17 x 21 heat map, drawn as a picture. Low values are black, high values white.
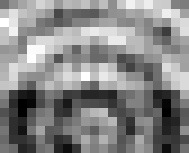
The top part is higher, up to a seam about 60% of the way down. No single row or column stands out from its neighbours. Concentric rings centre on the bottom middle. The bottom left is the ninth with the lowest average. Overall the values sit about 50% of the way up the scale.
